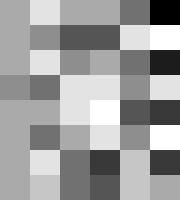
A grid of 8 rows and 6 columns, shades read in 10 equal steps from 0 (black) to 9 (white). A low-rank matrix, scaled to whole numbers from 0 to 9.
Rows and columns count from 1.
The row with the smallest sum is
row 7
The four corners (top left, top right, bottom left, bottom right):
6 0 6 6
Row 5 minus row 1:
0 -2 2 3 -1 2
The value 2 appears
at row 5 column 6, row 7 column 4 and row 7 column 6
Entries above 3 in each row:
5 4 5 6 4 6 4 5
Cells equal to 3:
4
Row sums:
30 34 30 38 34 38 29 33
